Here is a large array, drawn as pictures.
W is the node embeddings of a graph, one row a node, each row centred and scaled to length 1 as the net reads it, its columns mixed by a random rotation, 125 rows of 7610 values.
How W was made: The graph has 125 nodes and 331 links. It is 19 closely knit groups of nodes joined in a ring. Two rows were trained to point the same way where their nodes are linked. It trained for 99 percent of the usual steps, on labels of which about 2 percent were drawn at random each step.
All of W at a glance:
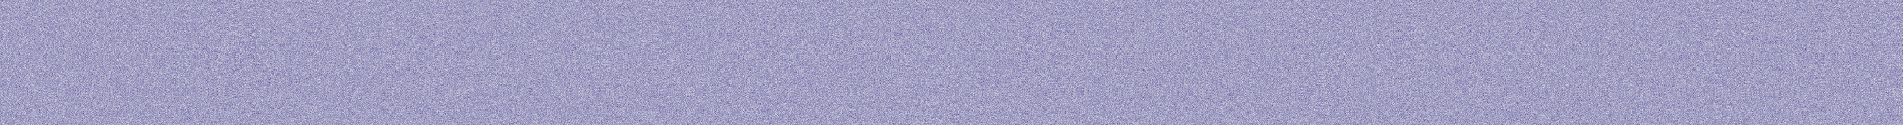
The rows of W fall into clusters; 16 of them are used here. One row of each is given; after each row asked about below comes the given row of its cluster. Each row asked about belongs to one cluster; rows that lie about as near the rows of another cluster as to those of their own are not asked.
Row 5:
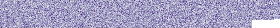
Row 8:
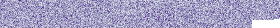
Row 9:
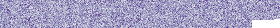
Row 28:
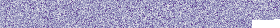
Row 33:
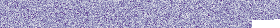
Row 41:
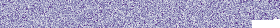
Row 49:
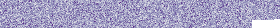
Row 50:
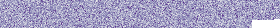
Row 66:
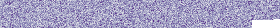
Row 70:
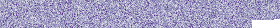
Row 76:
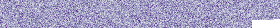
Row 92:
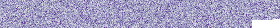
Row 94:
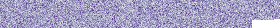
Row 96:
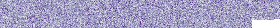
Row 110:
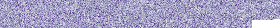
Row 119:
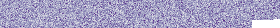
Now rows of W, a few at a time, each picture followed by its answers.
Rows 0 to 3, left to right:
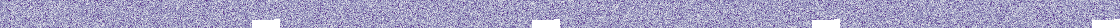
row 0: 9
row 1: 50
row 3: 92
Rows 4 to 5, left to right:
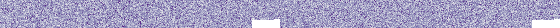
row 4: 96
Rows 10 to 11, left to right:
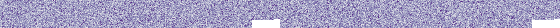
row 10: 66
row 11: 92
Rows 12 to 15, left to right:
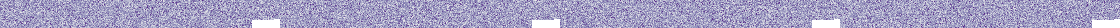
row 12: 94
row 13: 28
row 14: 5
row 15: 96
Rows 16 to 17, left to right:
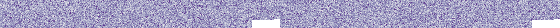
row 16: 110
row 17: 66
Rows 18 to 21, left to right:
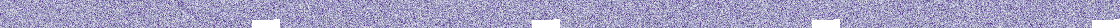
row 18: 119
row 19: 41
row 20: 96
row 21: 70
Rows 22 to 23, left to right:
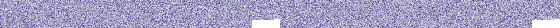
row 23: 94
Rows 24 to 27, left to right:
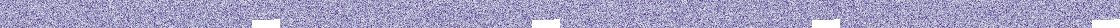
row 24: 76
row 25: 8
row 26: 9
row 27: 94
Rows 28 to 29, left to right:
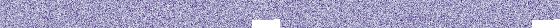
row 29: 66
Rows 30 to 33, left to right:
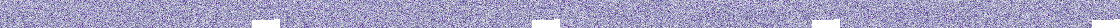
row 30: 5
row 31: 5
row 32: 8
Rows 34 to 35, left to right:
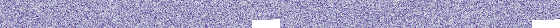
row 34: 76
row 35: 33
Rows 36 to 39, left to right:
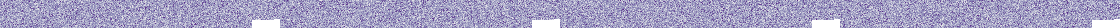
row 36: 49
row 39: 9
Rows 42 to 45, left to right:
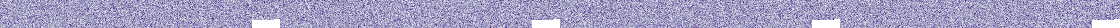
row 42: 96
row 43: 41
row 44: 50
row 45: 50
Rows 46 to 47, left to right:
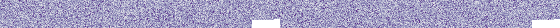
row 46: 8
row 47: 76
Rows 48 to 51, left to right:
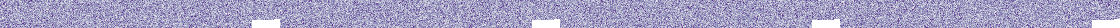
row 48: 49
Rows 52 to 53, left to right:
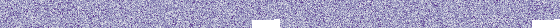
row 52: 70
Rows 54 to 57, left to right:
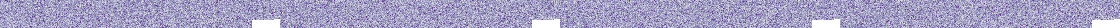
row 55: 94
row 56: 5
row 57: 94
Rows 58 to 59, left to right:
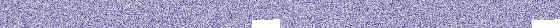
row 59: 96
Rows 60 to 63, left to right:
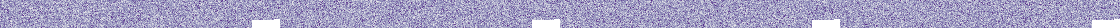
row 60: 9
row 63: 5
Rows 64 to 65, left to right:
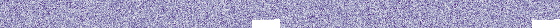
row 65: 96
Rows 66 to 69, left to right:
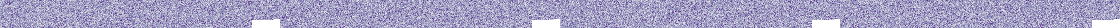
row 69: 70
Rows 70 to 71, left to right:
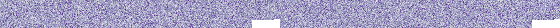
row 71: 50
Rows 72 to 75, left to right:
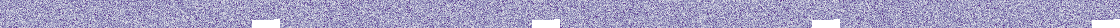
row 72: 119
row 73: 28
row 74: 33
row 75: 41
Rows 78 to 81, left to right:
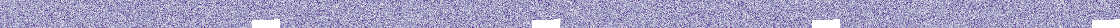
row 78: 5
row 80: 119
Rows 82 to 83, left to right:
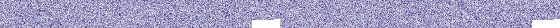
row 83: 119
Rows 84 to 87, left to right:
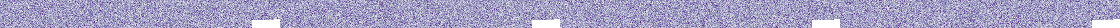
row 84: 41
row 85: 41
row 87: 66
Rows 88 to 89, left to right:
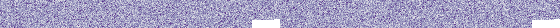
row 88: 94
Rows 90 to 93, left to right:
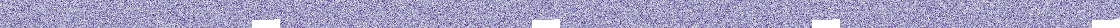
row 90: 110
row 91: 94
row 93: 110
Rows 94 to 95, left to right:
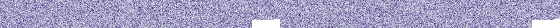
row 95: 110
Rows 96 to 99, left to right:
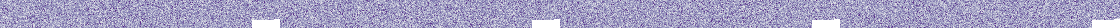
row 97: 70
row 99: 110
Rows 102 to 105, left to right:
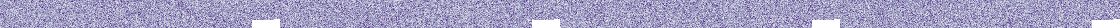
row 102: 119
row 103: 33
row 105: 41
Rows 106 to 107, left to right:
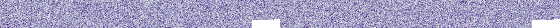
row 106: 49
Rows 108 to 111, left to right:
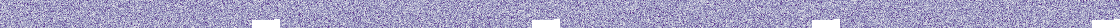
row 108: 28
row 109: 110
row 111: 5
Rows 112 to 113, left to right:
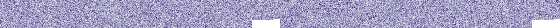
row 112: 76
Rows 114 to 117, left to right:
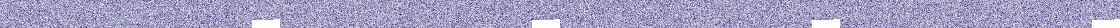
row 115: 66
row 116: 41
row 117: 49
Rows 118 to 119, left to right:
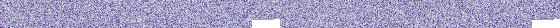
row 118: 33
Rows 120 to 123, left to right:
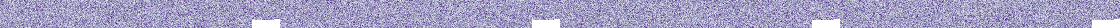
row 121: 92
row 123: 8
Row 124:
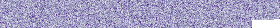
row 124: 96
